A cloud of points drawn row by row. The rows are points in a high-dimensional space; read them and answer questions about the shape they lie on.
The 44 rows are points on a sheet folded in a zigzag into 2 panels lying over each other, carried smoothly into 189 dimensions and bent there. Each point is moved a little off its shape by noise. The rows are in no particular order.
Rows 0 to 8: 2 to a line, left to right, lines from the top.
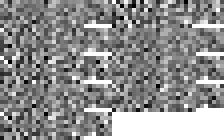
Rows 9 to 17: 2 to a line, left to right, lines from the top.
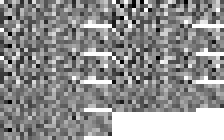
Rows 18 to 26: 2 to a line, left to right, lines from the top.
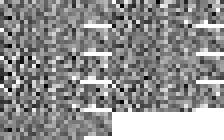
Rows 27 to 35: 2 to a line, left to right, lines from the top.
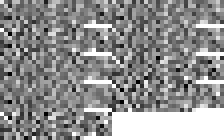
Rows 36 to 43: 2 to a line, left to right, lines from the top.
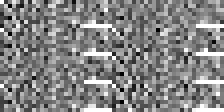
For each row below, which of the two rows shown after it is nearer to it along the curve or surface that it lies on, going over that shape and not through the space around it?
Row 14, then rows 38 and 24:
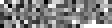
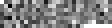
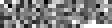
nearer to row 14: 38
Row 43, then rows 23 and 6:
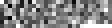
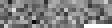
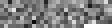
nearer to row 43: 6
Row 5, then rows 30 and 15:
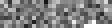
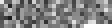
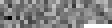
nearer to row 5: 30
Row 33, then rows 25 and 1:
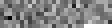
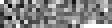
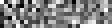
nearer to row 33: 25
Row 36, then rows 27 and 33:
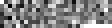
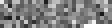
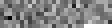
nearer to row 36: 27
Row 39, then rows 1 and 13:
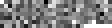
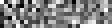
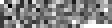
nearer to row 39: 1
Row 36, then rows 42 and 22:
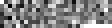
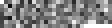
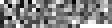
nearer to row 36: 22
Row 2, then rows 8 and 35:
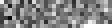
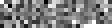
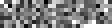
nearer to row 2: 35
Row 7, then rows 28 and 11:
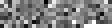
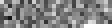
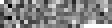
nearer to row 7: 11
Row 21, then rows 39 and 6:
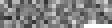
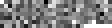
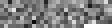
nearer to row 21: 6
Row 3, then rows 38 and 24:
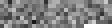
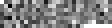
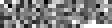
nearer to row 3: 38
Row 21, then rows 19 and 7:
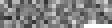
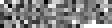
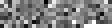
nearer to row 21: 19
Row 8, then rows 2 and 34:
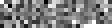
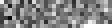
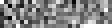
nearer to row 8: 34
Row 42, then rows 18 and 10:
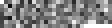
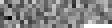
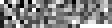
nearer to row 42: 10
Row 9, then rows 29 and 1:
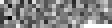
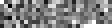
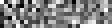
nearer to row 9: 1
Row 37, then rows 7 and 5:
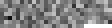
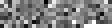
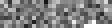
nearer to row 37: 5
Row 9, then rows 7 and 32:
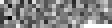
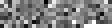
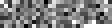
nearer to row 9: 32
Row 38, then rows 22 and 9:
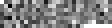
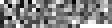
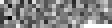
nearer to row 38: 22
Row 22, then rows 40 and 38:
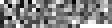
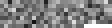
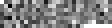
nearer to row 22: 38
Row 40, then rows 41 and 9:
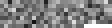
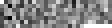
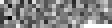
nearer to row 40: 9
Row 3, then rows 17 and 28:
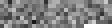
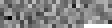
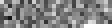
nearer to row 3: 17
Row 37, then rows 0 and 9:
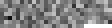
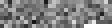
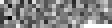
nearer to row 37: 9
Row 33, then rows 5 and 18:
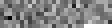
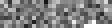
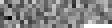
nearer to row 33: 18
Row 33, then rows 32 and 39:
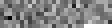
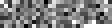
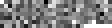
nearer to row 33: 39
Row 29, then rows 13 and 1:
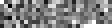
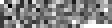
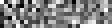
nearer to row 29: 1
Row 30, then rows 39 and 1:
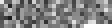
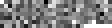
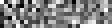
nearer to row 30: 1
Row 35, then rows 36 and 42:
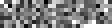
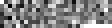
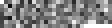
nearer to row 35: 42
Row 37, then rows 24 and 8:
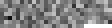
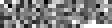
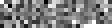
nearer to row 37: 24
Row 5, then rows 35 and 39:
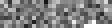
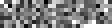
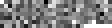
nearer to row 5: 35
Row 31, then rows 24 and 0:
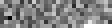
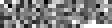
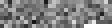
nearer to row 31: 24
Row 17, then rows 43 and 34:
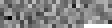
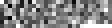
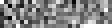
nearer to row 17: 34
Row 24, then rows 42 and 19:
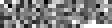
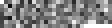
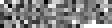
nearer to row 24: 42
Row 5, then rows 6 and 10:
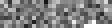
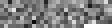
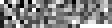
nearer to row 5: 6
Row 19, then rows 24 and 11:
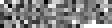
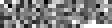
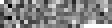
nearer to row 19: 11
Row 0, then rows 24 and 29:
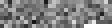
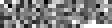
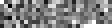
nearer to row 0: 29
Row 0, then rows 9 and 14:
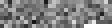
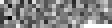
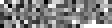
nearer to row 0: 14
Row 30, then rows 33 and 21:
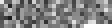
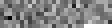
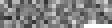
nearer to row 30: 21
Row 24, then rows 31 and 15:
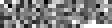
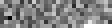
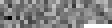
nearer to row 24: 31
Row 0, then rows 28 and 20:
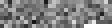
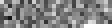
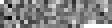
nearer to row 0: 20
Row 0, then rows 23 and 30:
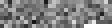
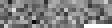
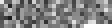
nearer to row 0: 23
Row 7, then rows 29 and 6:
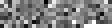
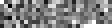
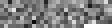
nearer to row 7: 29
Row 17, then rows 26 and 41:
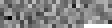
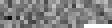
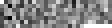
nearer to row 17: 26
